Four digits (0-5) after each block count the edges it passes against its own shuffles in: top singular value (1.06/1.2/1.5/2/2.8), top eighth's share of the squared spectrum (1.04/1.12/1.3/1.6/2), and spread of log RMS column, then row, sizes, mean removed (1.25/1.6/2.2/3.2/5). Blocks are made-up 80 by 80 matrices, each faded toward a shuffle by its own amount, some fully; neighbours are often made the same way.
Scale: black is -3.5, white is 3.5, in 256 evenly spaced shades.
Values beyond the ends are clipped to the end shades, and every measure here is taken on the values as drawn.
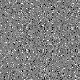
4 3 2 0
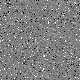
0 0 0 0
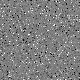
2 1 0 0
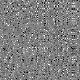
4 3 2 2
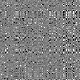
5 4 3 3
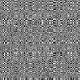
5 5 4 4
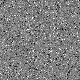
1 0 0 0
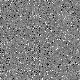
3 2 1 1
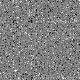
3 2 1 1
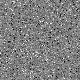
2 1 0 0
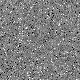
0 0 0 0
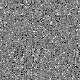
3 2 1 0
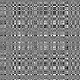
5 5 4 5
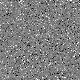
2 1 0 0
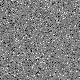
0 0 0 0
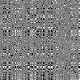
5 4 3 3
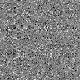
4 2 1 1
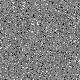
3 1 0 0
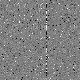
4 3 1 0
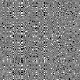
5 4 3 2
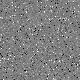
0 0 0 0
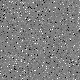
0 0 0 0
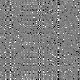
5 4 3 2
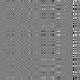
5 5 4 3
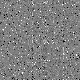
3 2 1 0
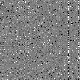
4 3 2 0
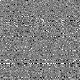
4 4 1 3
